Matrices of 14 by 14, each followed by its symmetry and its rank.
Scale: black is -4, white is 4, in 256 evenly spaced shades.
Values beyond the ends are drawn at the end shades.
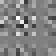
symmetric, rank two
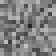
neither, full rank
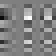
neither, rank one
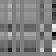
neither, rank one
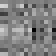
neither, rank two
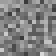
neither, full rank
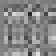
neither, rank two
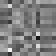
neither, rank two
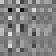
neither, rank two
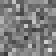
neither, full rank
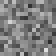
neither, full rank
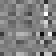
neither, rank two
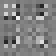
symmetric, rank two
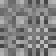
symmetric, rank two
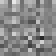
neither, rank three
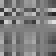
neither, rank one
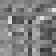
neither, rank three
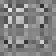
symmetric, rank two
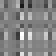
neither, rank one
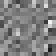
neither, rank three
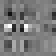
neither, rank two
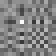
symmetric, rank two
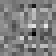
neither, rank three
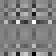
neither, rank one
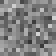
neither, full rank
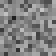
neither, full rank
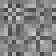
symmetric, rank two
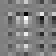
neither, rank one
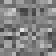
neither, rank three
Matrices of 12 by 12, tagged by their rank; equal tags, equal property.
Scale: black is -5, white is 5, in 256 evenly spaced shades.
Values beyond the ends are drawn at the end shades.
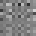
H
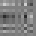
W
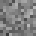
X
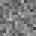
X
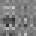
H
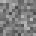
X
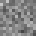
X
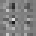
H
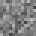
X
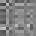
H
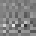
H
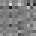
H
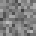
X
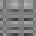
W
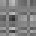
W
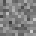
X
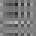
W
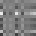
W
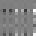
W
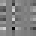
W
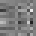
H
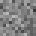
X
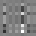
W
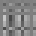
W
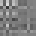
H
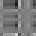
W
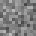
X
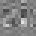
H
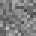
X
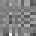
H
